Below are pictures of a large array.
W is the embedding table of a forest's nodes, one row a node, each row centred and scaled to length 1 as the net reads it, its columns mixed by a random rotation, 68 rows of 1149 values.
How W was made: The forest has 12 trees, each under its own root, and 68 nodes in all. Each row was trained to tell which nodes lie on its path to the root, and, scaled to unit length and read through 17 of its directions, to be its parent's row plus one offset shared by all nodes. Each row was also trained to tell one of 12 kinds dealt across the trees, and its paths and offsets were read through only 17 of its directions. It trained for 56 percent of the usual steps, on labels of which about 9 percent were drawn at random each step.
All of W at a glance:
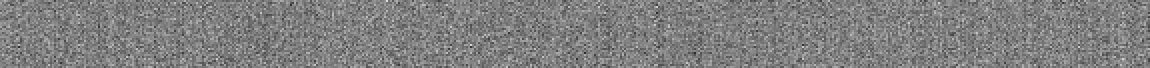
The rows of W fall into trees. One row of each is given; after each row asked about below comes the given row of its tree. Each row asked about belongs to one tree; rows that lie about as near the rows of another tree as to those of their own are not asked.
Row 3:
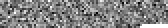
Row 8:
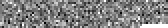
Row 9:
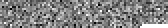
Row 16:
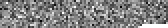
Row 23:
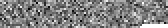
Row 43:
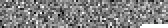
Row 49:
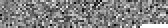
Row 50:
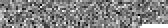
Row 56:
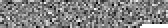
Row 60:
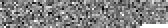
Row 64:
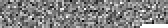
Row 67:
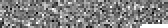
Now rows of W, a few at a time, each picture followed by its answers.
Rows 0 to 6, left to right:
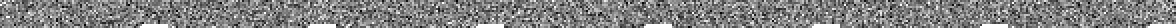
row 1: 64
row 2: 60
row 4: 60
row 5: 56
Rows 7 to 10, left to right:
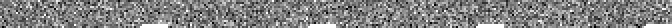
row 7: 8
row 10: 67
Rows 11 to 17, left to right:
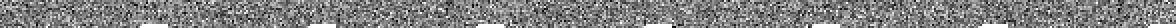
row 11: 23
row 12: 60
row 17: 64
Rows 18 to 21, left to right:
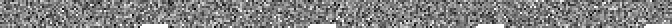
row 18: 50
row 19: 43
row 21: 8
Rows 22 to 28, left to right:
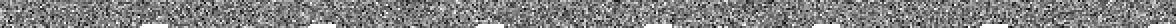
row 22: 50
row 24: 23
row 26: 23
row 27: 56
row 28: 8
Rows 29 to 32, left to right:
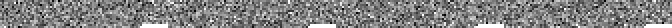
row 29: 9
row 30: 64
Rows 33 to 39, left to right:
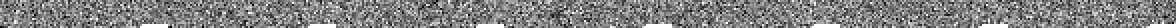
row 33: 49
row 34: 49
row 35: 50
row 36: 60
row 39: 16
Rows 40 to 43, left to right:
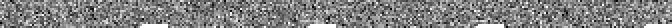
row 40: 67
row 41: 23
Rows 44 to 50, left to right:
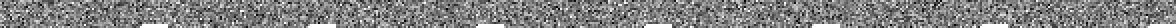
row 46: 56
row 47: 64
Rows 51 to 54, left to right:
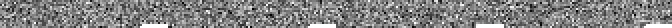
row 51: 9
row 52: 49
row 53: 3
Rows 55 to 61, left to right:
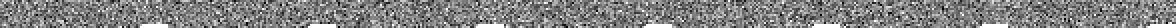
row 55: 8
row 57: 43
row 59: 9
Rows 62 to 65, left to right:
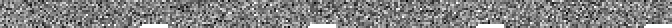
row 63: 9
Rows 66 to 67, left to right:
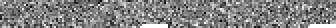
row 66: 23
